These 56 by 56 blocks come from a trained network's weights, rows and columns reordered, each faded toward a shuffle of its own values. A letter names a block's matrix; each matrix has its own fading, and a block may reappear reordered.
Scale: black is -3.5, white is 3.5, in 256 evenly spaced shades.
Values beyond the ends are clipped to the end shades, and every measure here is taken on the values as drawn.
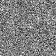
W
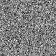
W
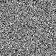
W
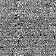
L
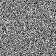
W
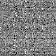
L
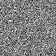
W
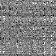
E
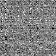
L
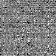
L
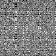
E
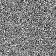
W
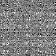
E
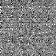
L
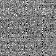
L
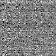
L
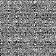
E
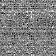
E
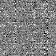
L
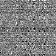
E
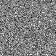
W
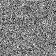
W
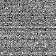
E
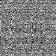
L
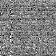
L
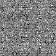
L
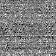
E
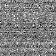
E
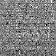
E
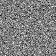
W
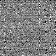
L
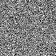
W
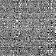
E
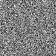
W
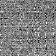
E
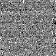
L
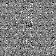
L
